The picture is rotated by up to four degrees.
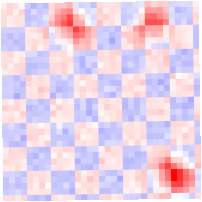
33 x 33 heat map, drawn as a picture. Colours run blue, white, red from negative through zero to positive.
The ninth with the highest average is the bottom right. There is no overall slope. There are three bumps. The field is checkered. There are no lone odd cells.
